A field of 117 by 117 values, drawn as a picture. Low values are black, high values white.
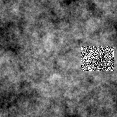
Overall the values sit about 40% of the way up the scale. The texture is blotchy. Values change most from cell to cell in the middle right. In the middle right lies a patch that is rougher than the rest. Neither half mirrors the other.
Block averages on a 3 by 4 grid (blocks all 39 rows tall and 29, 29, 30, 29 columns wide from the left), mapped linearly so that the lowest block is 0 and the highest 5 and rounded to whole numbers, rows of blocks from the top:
1 2 2 2 | 2 5 5 5 | 0 3 3 2
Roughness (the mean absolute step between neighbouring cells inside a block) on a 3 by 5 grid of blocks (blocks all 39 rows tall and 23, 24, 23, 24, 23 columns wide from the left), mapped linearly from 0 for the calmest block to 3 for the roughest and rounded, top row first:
0 0 0 0 0 | 0 0 0 2 3 | 0 0 0 0 0
